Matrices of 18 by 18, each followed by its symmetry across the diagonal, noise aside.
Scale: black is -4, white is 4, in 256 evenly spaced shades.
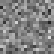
neither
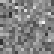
neither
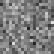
neither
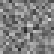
antisymmetric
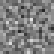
antisymmetric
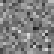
antisymmetric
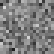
neither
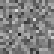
antisymmetric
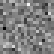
antisymmetric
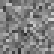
antisymmetric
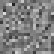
antisymmetric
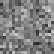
neither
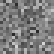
neither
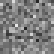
neither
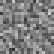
antisymmetric
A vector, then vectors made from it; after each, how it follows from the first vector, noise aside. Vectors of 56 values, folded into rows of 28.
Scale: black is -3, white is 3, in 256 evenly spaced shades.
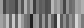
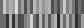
negated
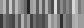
wrapped around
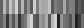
negated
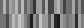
sign-scrambled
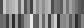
negated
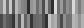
wrapped around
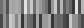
wrapped around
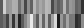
negated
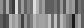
wrapped around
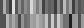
wrapped around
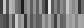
wrapped around
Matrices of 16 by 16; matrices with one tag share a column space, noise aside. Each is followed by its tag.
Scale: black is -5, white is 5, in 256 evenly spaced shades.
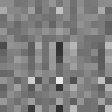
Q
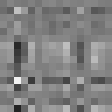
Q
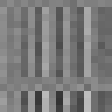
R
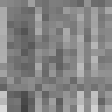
R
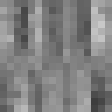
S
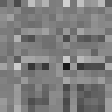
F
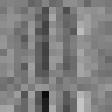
R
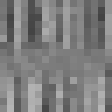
S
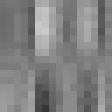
S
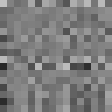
F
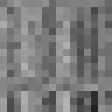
R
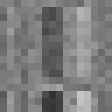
R
